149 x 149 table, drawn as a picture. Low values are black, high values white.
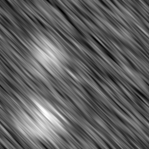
There are no lone odd cells. The bottom left is the ninth with the highest average. The halves do not mirror each other. No row or column stands out. Two bumps rise from the field.
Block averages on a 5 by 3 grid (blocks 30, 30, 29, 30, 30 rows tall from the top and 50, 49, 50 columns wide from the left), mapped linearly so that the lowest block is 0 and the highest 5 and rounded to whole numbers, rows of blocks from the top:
011 / 321 / 221 / 520 / 531
